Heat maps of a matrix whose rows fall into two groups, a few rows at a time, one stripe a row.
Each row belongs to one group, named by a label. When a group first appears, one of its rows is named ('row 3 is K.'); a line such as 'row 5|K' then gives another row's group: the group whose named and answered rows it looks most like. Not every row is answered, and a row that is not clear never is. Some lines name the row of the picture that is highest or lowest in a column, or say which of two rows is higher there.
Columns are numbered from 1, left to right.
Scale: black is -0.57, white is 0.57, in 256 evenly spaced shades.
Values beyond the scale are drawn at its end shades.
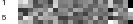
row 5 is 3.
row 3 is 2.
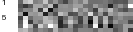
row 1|3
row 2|2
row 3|3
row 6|3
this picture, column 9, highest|4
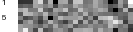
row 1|2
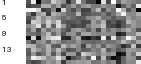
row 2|2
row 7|3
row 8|3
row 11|2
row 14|2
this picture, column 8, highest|3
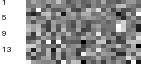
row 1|3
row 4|2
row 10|2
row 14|2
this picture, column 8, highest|16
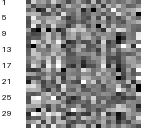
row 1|3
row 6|3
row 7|3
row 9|2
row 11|3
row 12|2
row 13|3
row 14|3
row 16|3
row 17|3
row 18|2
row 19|2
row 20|2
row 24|2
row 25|3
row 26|3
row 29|3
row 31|3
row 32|3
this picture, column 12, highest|21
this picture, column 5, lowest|8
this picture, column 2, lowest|12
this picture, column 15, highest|19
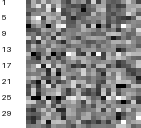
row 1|3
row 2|3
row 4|3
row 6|3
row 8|2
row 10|3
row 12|3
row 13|2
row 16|2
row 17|3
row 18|3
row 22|2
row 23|3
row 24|3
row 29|2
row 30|2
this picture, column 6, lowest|14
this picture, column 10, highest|25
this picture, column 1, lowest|7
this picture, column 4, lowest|17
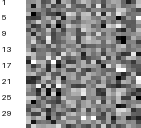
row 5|2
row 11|2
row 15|3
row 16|3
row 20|2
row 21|2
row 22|3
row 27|2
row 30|3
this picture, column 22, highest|14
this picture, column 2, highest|16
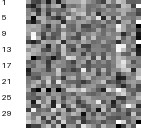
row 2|2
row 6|2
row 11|2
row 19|2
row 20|2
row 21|3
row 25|2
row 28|3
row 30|3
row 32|2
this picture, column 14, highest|10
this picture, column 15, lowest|28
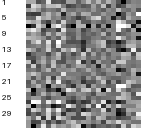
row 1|2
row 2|3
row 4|2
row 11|3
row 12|3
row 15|2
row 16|2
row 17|3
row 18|2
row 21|3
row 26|3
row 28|3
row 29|2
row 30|3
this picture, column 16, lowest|23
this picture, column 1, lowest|7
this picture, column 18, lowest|5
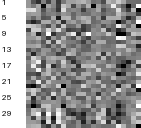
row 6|2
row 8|3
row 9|2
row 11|3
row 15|3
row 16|3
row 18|3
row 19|2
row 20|3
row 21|3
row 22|2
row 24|3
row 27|2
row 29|3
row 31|3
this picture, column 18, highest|2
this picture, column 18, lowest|30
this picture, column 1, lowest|22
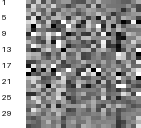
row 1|3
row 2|3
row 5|3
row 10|2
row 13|2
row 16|2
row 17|3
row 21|3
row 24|2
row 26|3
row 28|3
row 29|3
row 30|2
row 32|2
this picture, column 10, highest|6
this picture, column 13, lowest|22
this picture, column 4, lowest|18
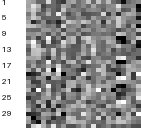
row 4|3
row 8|2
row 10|2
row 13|3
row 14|3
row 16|2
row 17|3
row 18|3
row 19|2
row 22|2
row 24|2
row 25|2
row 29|2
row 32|3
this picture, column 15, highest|23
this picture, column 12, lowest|18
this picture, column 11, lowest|23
